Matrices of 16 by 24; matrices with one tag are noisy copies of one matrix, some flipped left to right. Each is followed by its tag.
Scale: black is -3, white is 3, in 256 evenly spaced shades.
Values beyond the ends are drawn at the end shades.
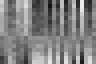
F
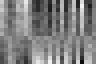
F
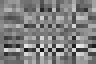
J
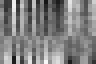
F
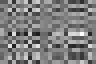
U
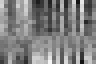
F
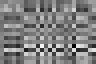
J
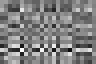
J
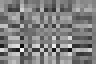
J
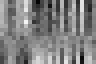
F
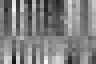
F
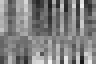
F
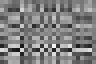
J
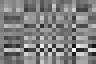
J
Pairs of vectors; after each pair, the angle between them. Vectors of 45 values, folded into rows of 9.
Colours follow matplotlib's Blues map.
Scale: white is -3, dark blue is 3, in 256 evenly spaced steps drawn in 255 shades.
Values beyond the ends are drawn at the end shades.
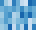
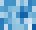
partly aligned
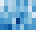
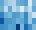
partly aligned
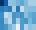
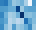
partly aligned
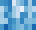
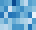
partly opposed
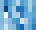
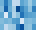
nearly parallel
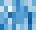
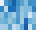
partly opposed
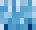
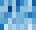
nearly opposite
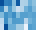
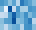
orthogonal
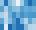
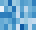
orthogonal
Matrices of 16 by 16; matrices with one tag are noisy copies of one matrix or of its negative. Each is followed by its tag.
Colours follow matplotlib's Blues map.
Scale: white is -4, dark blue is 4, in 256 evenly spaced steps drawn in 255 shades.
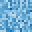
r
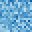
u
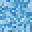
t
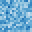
t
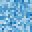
t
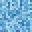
r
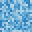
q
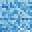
u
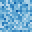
q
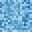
q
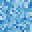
t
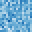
r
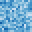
t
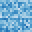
u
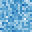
q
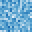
r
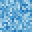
q
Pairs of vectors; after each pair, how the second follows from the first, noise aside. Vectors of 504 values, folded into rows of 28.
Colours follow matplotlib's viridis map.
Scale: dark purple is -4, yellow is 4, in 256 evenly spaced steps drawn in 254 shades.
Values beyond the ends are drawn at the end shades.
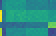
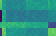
negated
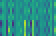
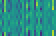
wrapped around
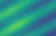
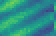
wrapped around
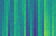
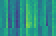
wrapped around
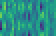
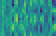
wrapped around
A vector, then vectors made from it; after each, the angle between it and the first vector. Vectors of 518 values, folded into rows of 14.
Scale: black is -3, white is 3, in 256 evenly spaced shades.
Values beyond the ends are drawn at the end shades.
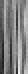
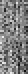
partly opposed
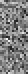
orthogonal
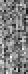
partly opposed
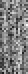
partly aligned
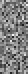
orthogonal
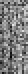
partly aligned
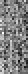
partly opposed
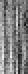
nearly opposite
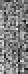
partly opposed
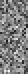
orthogonal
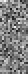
orthogonal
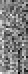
partly opposed
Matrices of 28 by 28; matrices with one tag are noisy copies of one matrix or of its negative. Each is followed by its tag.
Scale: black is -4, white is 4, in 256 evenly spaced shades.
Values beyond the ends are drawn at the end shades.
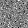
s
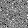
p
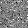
p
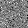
p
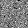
s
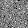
s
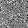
p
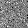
p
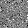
p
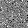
p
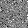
p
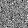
p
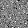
s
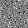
s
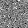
s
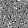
s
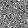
s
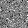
p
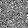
p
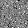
s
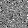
p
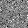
p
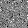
p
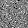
s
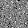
s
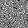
s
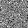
p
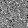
p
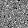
s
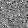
p
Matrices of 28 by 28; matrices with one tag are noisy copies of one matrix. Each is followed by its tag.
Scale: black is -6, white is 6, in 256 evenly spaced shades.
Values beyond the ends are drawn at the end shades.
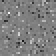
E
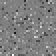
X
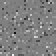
X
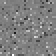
X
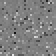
X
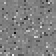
X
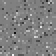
X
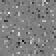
E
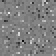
E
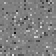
X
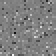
X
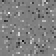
E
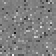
X
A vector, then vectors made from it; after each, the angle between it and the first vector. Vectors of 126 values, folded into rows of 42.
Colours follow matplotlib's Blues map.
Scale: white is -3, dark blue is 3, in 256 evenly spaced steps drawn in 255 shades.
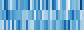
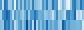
partly aligned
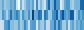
orthogonal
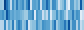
nearly parallel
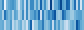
partly opposed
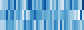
orthogonal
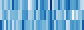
partly opposed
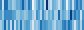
partly aligned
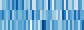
orthogonal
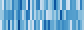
partly aligned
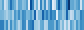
nearly opposite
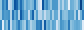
partly aligned
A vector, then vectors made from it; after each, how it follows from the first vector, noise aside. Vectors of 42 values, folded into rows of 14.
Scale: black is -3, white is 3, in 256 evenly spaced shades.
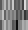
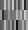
sign-scrambled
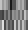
reversed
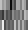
reversed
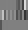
partly zeroed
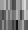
sign-scrambled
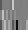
partly zeroed
